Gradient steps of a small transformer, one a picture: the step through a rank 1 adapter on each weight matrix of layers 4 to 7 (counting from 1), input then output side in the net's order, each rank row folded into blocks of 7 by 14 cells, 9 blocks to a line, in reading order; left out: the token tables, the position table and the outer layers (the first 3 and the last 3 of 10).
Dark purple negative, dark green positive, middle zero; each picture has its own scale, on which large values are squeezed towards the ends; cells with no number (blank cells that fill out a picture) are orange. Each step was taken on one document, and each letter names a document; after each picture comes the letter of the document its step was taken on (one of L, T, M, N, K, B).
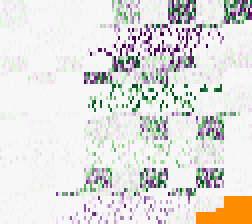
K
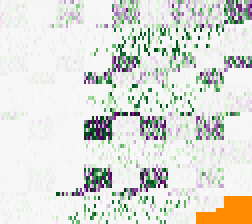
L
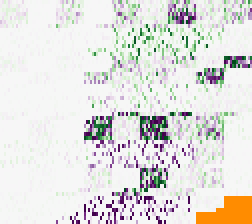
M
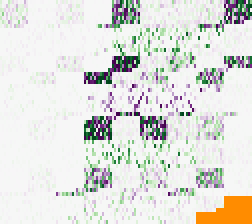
L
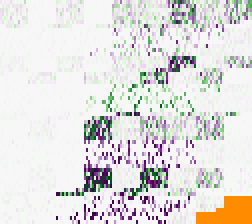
L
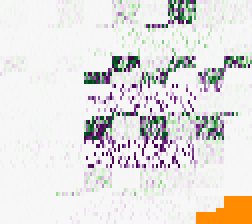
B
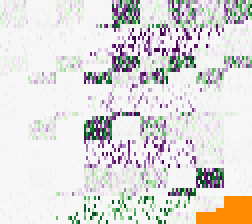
K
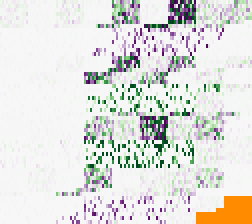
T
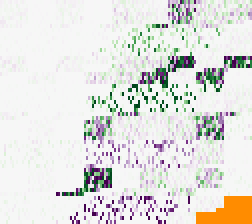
M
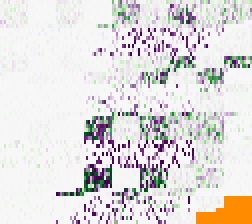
M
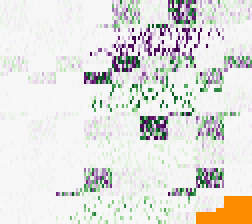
K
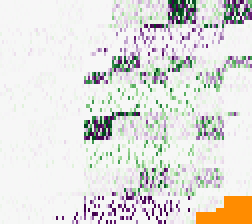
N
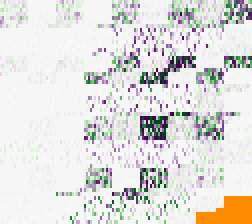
T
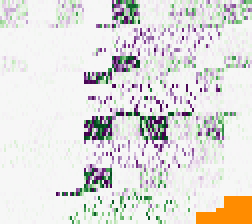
M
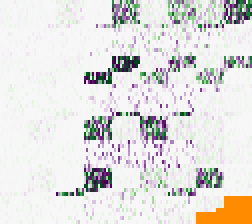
L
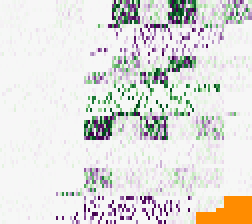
N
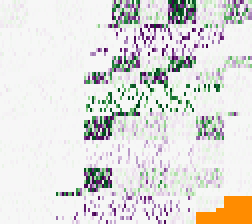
N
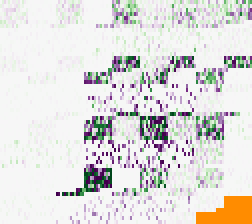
M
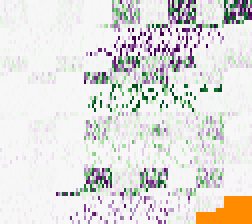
K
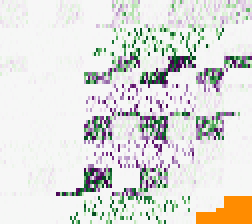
T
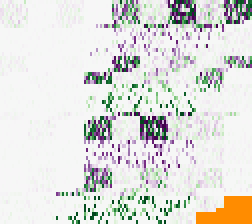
L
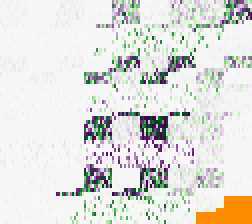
T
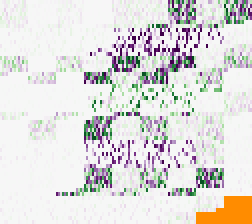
K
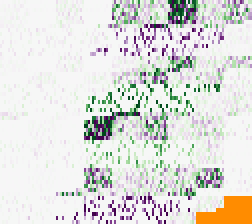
N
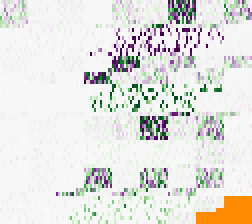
K
